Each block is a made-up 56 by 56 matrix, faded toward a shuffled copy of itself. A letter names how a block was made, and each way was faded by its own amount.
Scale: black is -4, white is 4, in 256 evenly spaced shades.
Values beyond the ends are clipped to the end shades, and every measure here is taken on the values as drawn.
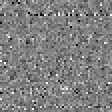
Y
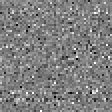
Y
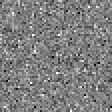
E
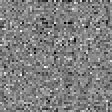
Y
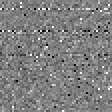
Y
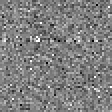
Y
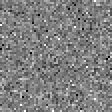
E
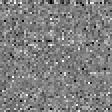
Y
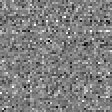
Y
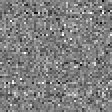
Y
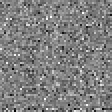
Y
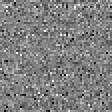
Y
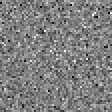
E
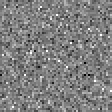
E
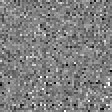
Y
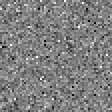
E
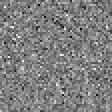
E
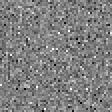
E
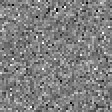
E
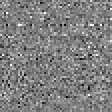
Y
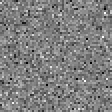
E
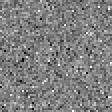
E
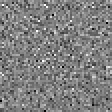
Y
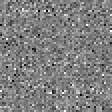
Y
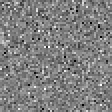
E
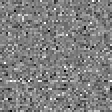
Y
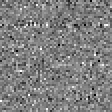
Y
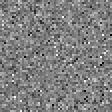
E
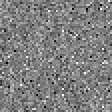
E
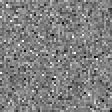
E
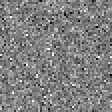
E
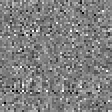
Y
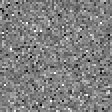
E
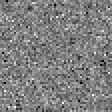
E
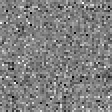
Y
